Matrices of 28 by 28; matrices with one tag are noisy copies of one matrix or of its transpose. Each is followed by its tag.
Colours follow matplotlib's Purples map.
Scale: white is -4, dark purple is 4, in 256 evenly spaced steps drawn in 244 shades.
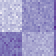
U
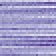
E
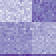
U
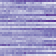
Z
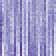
Z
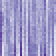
Z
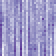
Z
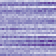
E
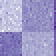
U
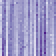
E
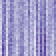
E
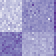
U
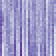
Z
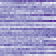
Z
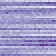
E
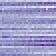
E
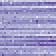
E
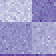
U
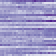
Z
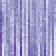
Z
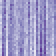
E
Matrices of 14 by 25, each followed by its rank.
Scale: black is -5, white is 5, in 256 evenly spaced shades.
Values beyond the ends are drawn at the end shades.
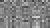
three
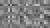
three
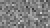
full rank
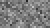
full rank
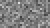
full rank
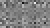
three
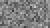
full rank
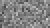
full rank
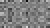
three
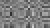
three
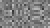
three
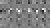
two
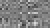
three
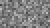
full rank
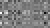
two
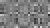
two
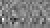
three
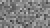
full rank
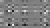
two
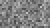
full rank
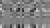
two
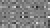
three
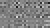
three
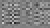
two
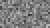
full rank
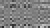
two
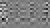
two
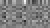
two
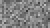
full rank
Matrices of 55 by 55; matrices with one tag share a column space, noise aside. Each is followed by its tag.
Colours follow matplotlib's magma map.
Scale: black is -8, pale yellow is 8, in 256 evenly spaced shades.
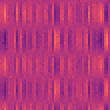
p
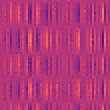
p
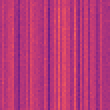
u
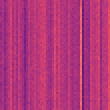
u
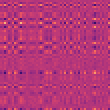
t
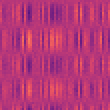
p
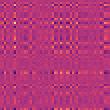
t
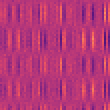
p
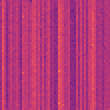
u
